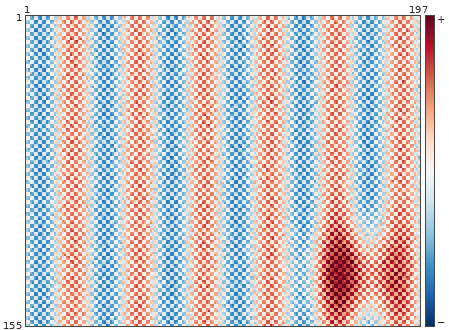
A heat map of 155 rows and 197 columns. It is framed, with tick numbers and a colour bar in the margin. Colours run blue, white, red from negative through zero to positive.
Ninth with the highest average: bottom right. Stripes: upright, repeating 6 times. Bumps: one, in the bottom right.
